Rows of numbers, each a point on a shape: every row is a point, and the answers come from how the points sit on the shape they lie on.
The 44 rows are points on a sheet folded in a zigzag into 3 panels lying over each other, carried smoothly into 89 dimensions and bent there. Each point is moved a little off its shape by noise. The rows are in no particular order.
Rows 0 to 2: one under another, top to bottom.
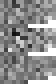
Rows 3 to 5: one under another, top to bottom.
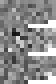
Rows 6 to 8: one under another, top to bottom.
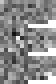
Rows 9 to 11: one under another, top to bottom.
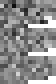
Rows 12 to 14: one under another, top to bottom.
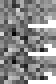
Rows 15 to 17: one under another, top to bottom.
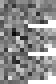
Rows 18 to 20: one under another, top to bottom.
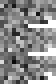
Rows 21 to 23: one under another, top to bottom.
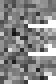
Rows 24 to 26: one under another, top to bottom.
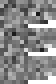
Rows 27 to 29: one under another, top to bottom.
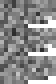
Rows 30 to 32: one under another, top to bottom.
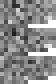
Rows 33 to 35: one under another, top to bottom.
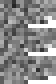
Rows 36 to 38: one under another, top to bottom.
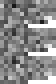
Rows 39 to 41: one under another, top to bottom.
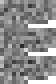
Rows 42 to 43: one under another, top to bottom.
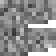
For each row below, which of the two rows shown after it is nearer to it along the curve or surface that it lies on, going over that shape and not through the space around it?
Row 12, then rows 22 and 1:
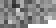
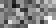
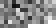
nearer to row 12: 1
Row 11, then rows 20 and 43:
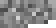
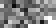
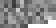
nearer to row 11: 20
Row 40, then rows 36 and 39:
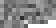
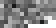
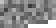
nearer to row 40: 39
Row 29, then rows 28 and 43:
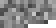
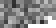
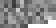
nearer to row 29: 28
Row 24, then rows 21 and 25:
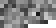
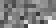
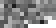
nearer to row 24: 25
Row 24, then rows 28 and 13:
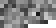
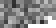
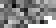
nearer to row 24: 13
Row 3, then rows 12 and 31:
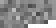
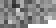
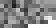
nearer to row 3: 31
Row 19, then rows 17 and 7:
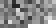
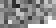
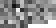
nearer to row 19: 17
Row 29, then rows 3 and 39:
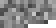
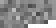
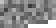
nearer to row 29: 39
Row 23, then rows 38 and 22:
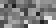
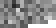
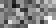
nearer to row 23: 22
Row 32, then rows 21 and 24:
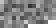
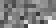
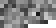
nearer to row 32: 24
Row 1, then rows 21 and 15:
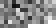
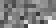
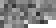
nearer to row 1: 21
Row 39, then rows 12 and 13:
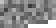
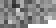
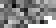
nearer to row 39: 13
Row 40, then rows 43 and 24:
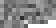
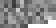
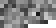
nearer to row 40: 24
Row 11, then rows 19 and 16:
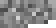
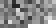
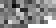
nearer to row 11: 16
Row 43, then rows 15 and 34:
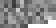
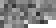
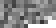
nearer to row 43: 34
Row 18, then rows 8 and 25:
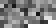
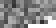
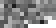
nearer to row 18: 25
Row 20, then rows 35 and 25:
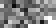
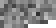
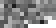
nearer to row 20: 25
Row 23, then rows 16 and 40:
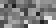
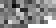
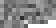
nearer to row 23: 40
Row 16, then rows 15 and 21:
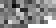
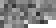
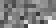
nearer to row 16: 21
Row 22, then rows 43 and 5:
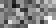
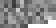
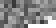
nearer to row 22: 5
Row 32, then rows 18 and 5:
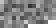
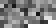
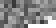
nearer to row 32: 18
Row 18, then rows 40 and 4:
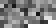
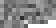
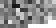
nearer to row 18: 40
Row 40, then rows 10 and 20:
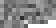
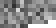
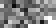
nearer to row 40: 20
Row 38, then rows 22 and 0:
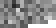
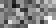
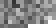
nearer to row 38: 0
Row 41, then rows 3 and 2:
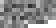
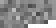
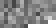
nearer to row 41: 3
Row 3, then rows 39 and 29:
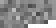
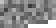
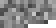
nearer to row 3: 39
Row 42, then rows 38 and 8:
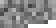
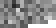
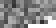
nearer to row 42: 8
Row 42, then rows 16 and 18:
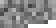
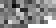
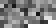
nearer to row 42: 18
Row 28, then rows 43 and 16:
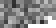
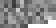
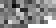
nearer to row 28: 16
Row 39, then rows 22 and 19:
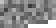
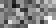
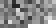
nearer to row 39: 22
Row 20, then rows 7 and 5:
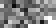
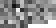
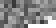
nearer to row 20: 5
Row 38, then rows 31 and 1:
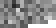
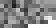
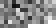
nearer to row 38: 1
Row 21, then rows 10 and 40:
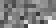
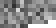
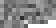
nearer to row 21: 40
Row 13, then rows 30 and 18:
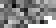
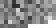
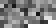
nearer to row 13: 18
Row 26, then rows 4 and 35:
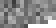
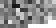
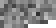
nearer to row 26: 4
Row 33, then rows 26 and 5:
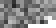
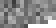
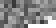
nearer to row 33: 5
